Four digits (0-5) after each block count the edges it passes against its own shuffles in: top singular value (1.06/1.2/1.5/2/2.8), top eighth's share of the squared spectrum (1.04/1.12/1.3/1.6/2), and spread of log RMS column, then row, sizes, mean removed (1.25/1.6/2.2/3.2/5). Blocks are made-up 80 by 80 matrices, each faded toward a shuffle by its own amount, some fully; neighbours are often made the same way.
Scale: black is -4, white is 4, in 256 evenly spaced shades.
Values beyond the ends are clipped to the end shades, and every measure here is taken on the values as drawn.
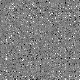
2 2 2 2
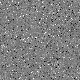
0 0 0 0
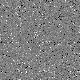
1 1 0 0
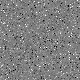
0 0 0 0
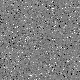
0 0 0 0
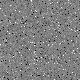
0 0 0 0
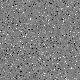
0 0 0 0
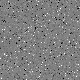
0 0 0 0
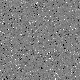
1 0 0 0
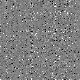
2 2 2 2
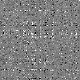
3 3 3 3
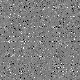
2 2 2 2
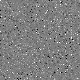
1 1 1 0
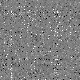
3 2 1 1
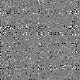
3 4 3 3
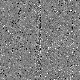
2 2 2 0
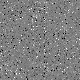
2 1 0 0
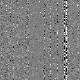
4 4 3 0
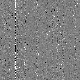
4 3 2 0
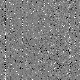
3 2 2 0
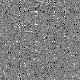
4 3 2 1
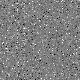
2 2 1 0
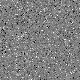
2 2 0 0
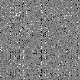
4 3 2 1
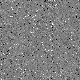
2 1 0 0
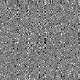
4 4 3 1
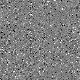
3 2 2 1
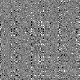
4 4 3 2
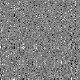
4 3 2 1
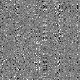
4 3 3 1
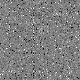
3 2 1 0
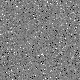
1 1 0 0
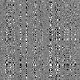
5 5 4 2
